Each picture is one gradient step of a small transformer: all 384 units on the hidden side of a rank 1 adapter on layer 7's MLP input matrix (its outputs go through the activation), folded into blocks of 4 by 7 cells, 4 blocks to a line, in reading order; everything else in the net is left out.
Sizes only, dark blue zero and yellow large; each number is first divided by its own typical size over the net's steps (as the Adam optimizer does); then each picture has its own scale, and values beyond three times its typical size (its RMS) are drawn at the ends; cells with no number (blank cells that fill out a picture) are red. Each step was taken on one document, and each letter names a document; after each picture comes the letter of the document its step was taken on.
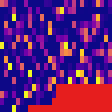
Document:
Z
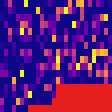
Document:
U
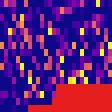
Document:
Z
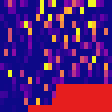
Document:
U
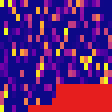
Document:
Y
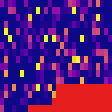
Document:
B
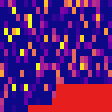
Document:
Y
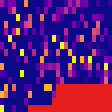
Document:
B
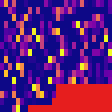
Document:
Z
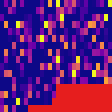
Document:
U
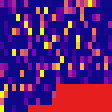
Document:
Y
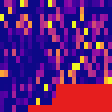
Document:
U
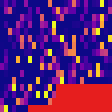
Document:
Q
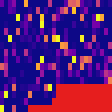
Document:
B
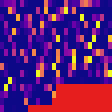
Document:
Y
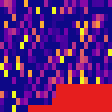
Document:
Z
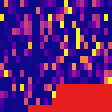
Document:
U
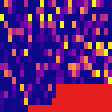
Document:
U
